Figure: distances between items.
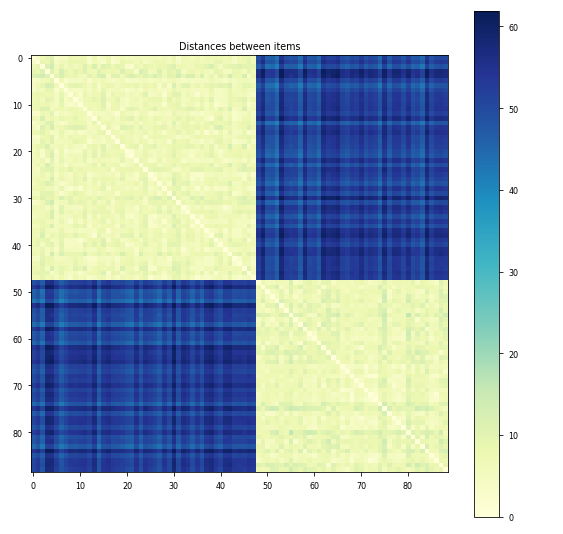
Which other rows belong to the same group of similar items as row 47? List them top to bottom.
0, 1, 2, 3, 4, 5, 6, 7, 8, 9, 10, 11, 12, 13, 14, 15, 16, 17, 18, 19, 20, 21, 22, 23, 24, 25, 26, 27, 28, 29, 30, 31, 32, 33, 34, 35, 36, 37, 38, 39, 40, 41, 42, 43, 44, 45, 46
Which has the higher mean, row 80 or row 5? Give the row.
80
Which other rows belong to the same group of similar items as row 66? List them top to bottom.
48, 49, 50, 51, 52, 53, 54, 55, 56, 57, 58, 59, 60, 61, 62, 63, 64, 65, 67, 68, 69, 70, 71, 72, 73, 74, 75, 76, 77, 78, 79, 80, 81, 82, 83, 84, 85, 86, 87, 88
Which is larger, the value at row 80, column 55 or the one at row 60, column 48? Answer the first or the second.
the first
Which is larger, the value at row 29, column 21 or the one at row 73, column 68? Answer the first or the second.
the first
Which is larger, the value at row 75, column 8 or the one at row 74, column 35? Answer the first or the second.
the first
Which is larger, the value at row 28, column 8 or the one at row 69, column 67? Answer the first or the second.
the second
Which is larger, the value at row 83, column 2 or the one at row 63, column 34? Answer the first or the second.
the second
